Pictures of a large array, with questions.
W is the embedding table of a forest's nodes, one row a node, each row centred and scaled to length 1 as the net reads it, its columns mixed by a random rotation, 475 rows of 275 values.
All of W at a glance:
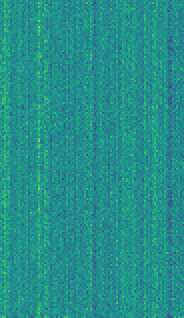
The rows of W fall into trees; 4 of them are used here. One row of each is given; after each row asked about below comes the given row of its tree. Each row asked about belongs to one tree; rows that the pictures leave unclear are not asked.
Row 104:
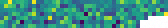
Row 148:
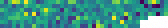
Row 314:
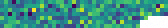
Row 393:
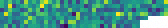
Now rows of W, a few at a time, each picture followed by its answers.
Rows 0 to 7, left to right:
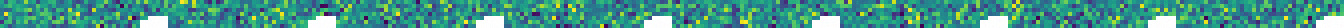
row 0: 393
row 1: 148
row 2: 104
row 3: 393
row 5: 393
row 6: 104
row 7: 104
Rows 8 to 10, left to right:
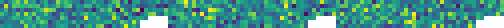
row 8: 148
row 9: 148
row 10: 393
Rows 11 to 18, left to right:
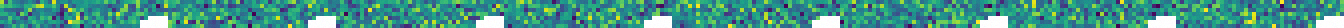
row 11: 393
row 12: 104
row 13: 314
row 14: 148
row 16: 148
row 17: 148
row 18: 393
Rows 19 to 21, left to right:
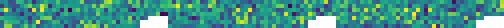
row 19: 314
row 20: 393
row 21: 393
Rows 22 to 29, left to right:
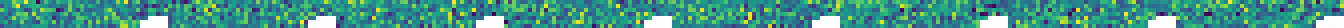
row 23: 393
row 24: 148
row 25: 393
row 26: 393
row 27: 148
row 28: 393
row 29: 393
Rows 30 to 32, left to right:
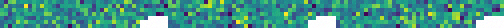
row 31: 393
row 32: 393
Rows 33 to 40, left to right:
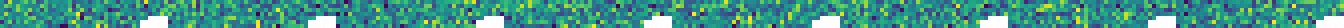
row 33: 393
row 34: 148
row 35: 314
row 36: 148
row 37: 393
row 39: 393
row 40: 314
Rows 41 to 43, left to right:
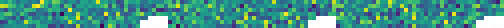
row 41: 393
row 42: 393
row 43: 393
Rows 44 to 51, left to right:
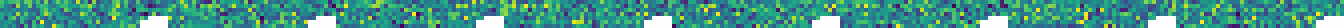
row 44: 148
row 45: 148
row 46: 393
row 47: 393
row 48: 314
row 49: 148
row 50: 393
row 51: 393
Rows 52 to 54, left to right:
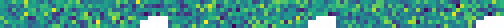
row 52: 148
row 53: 314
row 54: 393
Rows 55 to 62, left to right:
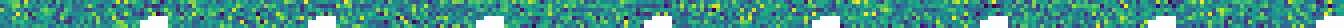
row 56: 148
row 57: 104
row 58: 148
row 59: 393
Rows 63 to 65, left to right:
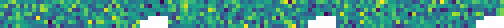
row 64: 148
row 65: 393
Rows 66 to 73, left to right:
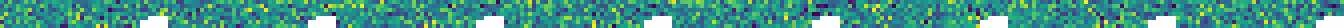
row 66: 393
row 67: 314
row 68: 148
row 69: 148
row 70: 148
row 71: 314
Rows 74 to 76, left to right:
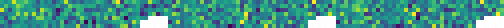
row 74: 148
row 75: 393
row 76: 393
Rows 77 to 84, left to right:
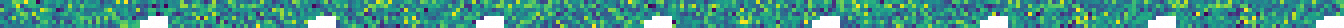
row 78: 148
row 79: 393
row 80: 148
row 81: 393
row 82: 148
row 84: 393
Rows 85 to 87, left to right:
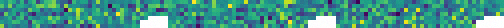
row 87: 393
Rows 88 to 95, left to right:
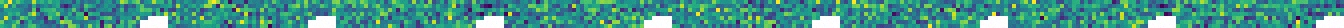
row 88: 104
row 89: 393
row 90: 148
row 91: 314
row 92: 393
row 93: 148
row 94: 148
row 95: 148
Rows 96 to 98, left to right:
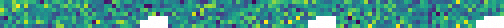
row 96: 148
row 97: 314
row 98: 104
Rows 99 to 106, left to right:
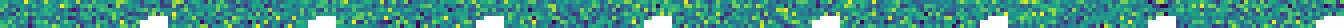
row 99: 148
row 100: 104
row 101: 104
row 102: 104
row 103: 148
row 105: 148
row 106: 148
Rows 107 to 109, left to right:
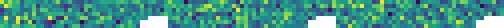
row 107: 104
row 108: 393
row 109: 148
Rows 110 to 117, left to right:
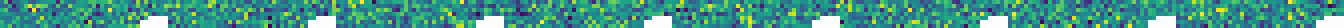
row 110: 314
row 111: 393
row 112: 148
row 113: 314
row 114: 393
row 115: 393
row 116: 104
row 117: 148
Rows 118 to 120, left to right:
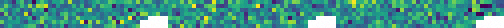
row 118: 314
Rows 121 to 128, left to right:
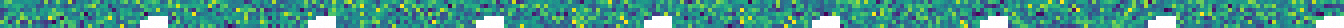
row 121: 104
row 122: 393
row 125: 393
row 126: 148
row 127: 393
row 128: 148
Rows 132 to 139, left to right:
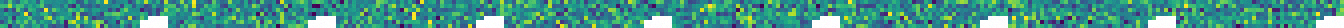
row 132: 393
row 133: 148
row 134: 393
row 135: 148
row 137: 104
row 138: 104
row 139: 393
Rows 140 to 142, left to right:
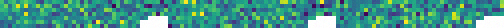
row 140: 148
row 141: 148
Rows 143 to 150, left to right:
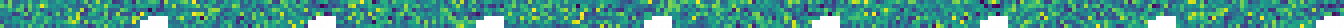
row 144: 148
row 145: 148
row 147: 148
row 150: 148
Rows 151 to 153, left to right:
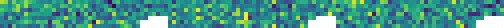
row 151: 148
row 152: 393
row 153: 148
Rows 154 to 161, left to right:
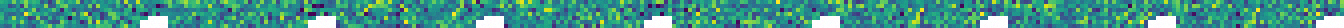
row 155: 148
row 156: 393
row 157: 148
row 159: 393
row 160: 393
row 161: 393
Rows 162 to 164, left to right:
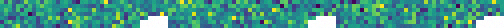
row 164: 393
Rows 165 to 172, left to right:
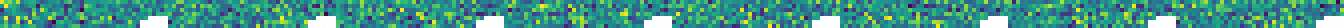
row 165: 104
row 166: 148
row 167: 148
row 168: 393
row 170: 393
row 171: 393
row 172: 148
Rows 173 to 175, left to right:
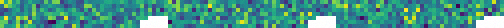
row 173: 104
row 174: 393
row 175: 393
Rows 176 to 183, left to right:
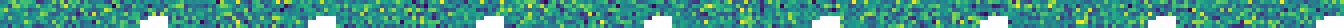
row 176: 148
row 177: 104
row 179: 148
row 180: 393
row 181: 148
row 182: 393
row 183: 393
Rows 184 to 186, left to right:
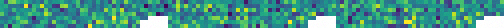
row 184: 148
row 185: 393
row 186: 393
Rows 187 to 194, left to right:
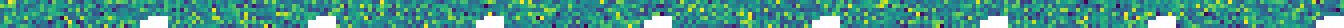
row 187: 104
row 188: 393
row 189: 148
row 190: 148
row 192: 393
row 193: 393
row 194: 393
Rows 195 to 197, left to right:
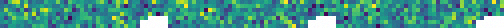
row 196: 148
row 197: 393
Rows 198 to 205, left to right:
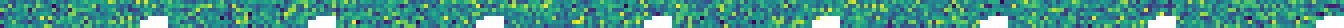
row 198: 314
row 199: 393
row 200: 104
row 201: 393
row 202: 104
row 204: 148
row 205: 148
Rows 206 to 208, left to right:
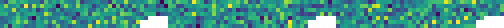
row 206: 148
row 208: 314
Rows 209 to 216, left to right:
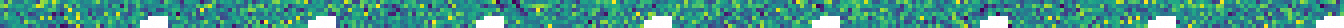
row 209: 393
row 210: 314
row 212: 314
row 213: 148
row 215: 314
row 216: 148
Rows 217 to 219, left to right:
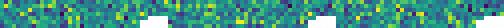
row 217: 393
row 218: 393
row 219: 148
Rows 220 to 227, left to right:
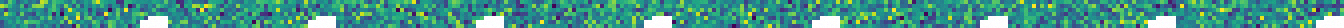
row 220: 393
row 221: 314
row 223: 314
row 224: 393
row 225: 104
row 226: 148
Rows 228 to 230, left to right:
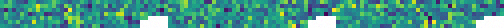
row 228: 393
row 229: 148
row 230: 148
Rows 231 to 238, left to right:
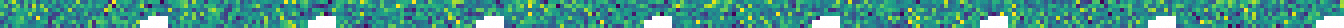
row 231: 148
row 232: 148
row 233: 148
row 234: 148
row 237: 104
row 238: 393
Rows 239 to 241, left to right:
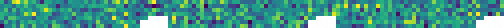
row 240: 104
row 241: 393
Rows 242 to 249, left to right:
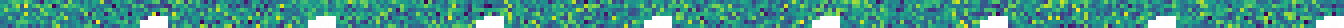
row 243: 104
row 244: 148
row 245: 104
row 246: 104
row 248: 393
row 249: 148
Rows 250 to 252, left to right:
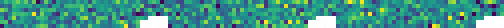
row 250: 148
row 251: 314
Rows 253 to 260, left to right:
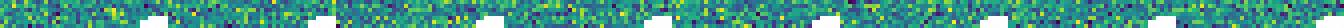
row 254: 393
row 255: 314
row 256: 393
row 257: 104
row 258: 314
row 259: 104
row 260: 148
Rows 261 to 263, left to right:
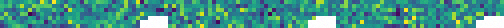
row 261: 393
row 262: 104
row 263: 393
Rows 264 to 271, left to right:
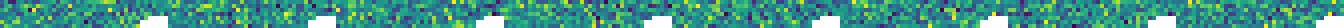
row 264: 314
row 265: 393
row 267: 148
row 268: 148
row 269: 148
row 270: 314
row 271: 148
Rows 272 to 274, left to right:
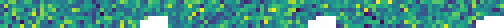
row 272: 104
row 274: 393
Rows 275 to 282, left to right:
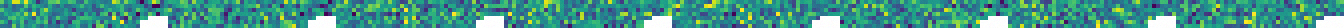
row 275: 148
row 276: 148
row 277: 393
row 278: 393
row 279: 393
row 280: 148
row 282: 393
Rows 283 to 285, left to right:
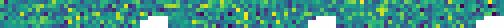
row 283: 393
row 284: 393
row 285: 148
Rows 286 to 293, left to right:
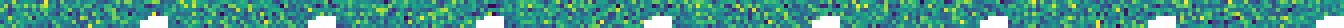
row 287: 148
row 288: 148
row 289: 148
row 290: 148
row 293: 104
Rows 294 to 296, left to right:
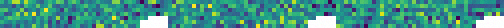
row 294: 148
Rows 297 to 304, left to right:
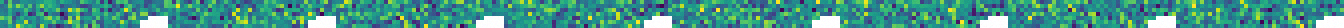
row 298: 393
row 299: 104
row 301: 393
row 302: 148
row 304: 148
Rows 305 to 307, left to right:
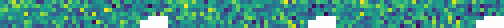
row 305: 148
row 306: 148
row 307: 148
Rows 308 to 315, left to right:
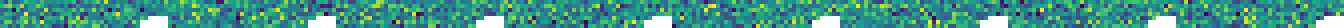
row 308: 393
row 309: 148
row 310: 393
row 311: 104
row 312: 314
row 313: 148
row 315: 393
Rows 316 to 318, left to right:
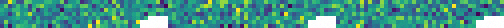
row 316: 148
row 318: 148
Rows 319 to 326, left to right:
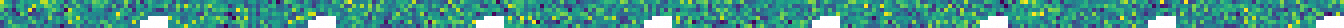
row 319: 393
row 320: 393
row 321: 148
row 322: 104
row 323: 104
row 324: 148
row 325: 148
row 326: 393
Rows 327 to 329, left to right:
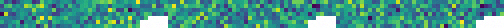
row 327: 314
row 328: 148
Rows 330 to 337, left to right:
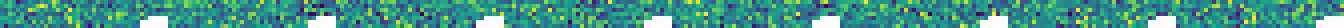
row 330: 393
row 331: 148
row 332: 104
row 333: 393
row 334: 148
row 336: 393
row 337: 393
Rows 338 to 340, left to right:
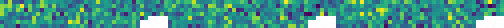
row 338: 393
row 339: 148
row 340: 148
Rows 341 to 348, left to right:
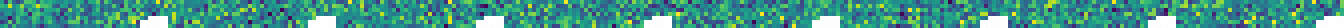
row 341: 393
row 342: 104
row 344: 148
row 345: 104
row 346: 393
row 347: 393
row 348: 393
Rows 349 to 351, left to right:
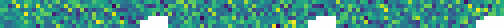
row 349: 148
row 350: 148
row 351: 104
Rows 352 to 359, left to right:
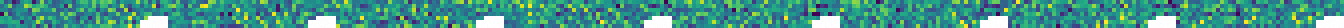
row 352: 314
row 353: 393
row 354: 104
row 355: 148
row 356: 148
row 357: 148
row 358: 148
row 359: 393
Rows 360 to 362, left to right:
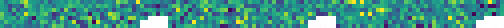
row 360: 148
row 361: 393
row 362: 148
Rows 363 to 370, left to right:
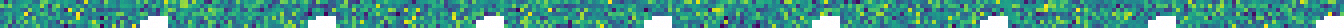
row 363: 393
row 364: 148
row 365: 393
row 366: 393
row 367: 148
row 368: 393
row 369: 393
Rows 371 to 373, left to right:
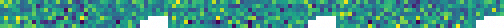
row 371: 104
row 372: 104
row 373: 104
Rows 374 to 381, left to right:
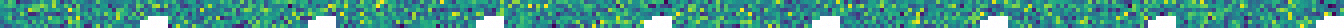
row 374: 393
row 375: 314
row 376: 393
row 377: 148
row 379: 393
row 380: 393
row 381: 148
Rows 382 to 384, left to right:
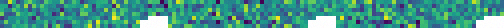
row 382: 148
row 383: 104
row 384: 104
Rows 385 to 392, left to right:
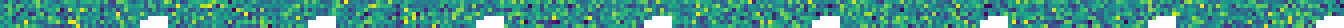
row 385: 393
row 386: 393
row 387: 393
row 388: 104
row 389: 148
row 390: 148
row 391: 104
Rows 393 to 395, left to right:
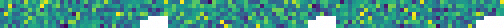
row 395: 393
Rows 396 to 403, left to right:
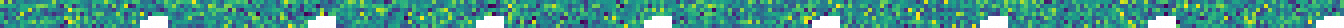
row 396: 393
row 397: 148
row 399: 104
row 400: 393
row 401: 393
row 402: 148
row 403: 393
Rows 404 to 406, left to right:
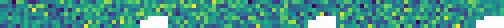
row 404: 314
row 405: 148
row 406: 104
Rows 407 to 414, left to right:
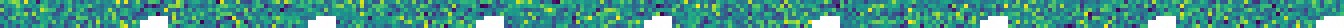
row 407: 148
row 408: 104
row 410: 148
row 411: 148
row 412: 393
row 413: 393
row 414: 104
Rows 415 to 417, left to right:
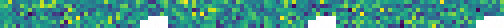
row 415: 393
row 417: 393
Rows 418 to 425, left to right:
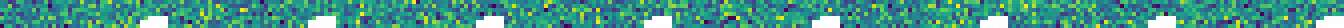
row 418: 314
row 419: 104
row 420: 148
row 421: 393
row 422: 104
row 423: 314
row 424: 148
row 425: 104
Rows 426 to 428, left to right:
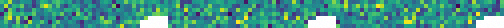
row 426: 104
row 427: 393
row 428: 393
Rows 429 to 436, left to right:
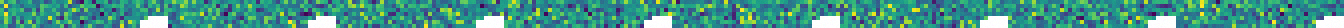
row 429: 104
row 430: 148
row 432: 104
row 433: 393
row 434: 104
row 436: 148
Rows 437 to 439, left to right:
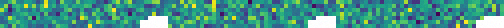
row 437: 148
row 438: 148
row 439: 104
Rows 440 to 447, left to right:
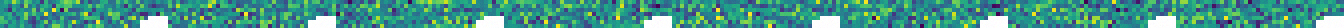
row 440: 148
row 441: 393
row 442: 314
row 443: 148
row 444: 393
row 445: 148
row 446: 393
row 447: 104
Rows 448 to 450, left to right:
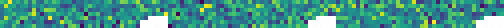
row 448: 104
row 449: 314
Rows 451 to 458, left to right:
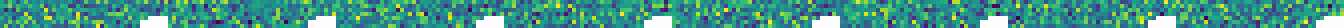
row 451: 393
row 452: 104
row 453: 148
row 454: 393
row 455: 148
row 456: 148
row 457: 393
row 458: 104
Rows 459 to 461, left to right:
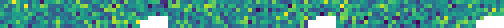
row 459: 148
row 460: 393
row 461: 104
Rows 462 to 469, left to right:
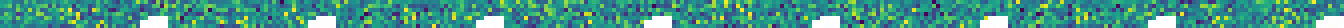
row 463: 393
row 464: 393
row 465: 148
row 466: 393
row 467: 104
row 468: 393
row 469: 314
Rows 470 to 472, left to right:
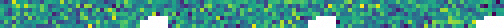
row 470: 148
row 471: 314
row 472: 148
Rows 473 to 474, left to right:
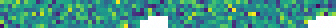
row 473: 148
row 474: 148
